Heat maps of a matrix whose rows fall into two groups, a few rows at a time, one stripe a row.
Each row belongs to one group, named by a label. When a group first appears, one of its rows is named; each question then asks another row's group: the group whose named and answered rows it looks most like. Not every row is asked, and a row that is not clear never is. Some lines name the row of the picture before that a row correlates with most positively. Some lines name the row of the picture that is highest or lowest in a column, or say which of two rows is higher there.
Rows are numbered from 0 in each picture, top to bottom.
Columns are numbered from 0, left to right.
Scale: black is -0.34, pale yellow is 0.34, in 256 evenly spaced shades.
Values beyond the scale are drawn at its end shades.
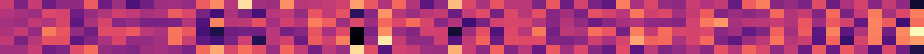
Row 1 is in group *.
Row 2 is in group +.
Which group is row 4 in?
*
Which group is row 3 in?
*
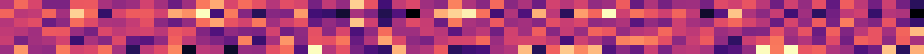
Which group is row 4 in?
*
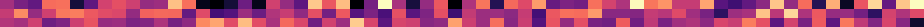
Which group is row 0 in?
*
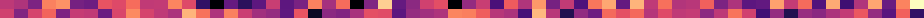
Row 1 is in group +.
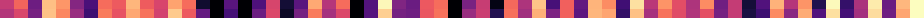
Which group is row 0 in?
*
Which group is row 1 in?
*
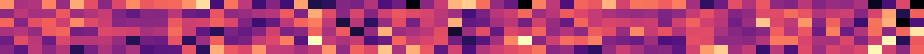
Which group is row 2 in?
+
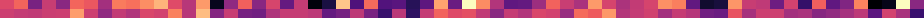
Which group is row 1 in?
+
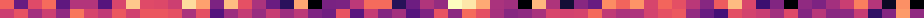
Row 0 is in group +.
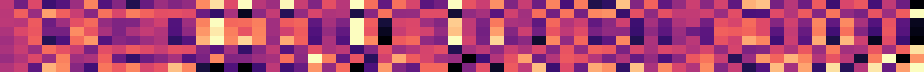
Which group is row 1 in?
*
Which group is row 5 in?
*
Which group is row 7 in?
*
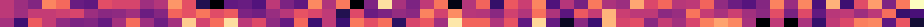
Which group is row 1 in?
+
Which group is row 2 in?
+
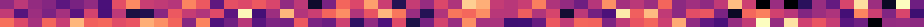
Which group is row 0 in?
+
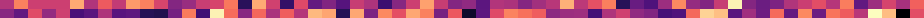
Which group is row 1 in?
+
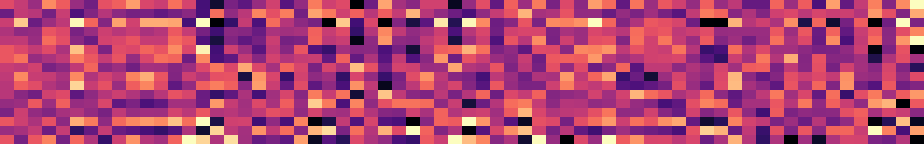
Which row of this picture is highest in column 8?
2
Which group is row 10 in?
*
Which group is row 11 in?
+
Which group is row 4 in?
*
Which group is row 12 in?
+
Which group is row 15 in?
+
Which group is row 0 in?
*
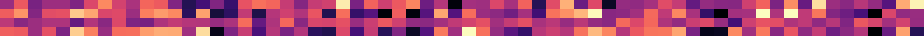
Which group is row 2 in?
*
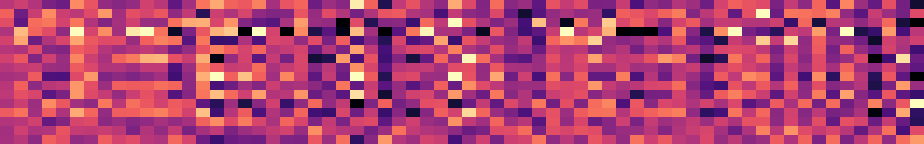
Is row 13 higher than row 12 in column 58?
Yes
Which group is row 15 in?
*
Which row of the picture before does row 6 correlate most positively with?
3
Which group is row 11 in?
*
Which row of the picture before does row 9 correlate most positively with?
3
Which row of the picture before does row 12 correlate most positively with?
3
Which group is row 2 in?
+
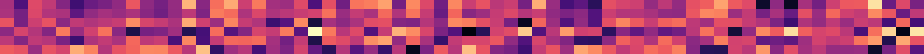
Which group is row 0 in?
+
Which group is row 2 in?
+
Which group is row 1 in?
+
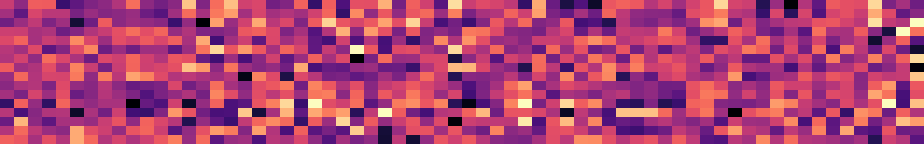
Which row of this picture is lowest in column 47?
11
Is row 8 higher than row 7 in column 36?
Yes
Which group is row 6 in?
*
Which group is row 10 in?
+
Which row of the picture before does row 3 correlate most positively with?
4
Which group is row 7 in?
+
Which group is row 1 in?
+
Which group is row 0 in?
+
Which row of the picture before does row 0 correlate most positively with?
0
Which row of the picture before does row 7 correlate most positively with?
2
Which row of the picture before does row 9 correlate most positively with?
3
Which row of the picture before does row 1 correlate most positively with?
1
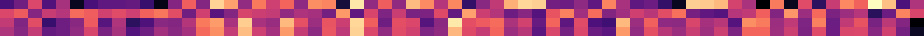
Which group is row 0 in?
+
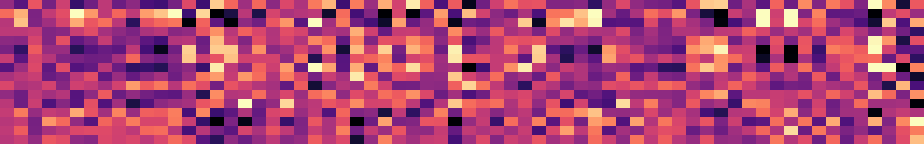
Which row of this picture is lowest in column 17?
13
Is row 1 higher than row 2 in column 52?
Yes
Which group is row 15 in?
*
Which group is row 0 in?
+
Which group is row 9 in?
+
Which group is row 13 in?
*
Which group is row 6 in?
+
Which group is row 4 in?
+
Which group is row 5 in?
+
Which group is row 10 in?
+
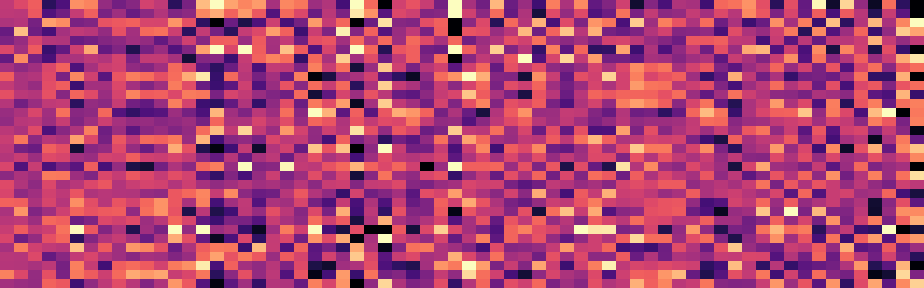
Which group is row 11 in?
*
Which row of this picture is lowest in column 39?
2
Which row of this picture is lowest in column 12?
0
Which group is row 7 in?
*
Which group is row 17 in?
*
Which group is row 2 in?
*
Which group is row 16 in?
*
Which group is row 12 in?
+
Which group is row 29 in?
+
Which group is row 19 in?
*
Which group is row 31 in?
*
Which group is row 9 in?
*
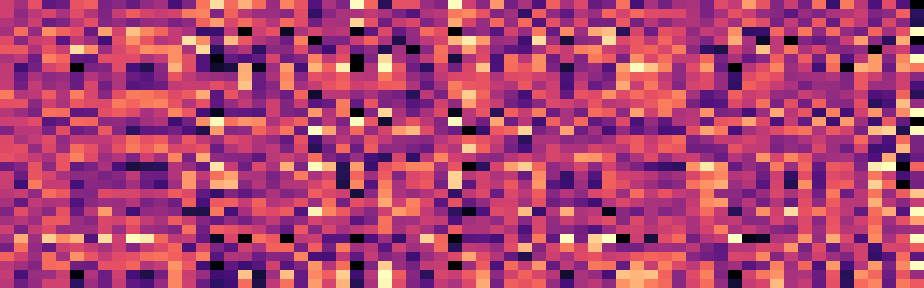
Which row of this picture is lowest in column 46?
26
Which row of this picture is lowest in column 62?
5
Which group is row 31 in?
*
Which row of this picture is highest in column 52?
26
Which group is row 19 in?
+
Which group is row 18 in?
+
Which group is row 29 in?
*
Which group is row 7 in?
*
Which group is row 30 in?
*
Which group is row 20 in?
+
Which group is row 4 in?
+
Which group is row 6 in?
*
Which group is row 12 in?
*
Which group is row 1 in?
+
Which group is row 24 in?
*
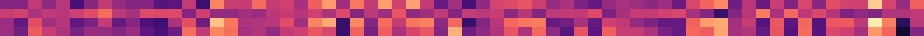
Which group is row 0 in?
+
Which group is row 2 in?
+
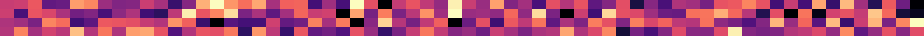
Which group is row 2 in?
*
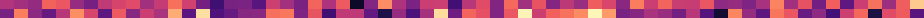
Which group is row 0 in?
*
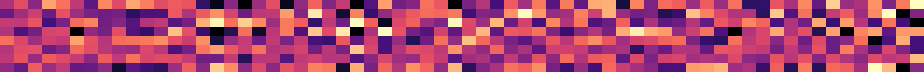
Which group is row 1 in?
+
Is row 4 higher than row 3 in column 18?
Yes
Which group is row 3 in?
*
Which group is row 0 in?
*
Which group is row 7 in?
+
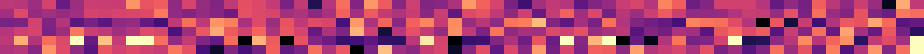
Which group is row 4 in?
*
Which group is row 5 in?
*
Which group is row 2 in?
+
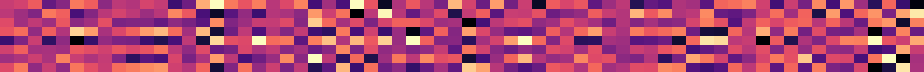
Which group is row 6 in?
+
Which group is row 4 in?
+
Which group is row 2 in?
+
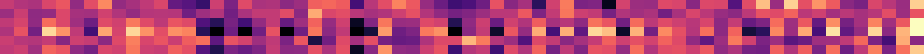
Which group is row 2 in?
*
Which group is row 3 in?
*
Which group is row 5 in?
*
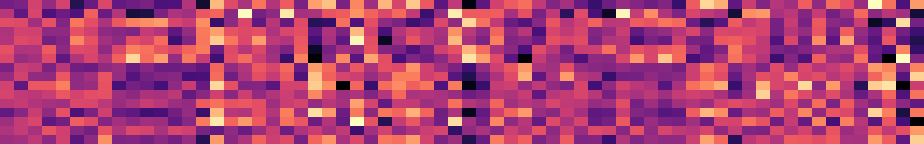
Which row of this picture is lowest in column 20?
6
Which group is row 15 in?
+
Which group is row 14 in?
*
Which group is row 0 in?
+
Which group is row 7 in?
+
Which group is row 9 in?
+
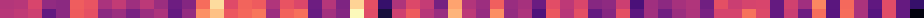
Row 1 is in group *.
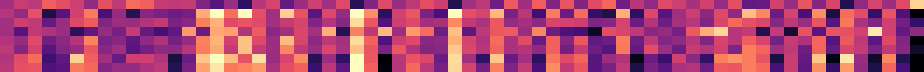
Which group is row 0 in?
*
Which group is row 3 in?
+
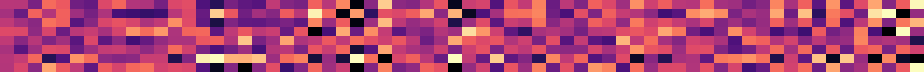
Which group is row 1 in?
+
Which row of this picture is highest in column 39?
6
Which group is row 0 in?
*
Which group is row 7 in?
*
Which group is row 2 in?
*
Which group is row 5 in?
*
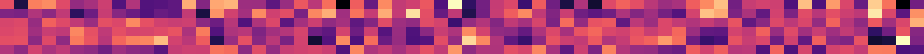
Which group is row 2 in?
*
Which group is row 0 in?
+
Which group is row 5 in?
+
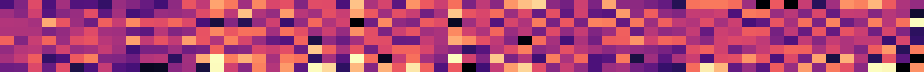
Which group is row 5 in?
+
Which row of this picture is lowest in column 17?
2
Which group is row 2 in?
*
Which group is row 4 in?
+
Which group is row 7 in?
+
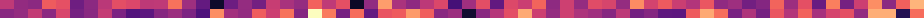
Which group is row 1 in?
+
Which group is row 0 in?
*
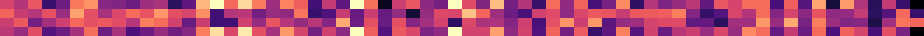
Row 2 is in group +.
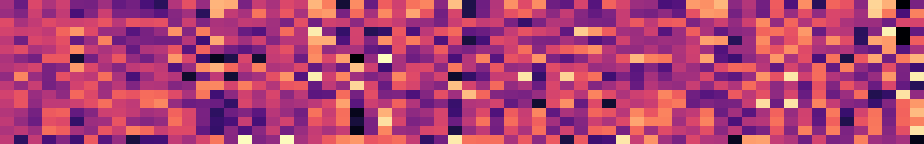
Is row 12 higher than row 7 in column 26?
No
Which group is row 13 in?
*
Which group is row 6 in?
*
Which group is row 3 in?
+
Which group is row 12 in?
*
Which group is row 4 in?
+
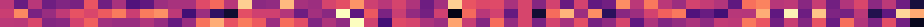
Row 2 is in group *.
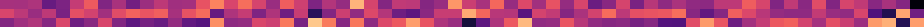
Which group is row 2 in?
+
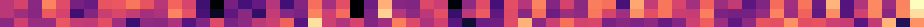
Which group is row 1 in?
*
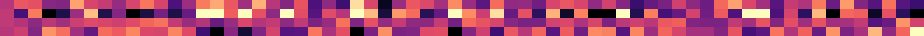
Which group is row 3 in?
*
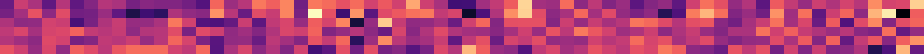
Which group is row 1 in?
+
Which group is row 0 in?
+
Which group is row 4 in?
*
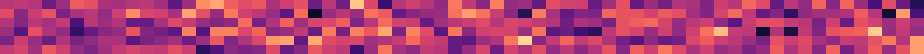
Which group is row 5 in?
*
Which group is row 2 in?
*
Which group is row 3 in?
+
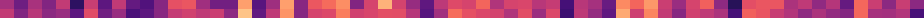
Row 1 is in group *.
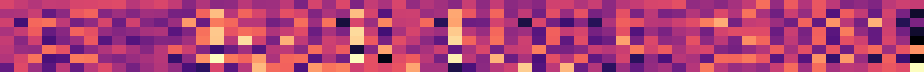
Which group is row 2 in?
+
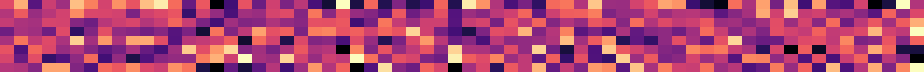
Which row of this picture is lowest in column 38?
0
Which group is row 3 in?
+
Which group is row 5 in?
+
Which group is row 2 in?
*
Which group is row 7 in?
*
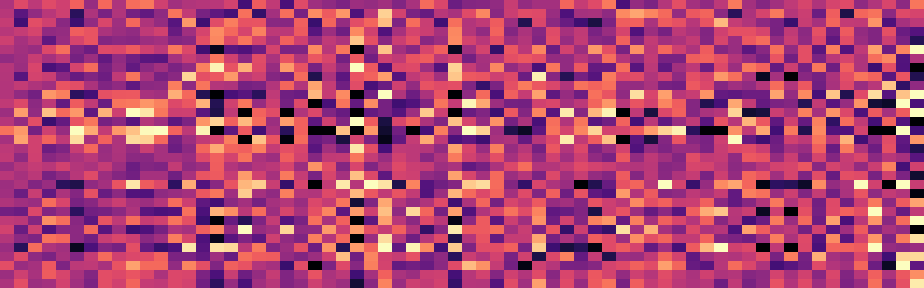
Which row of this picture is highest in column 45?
10
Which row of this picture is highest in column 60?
15
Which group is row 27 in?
+
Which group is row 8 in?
+
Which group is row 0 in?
*
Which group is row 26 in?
*
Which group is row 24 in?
*
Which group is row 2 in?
+
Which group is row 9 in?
+
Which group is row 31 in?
*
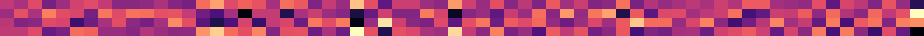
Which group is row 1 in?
*
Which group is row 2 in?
*
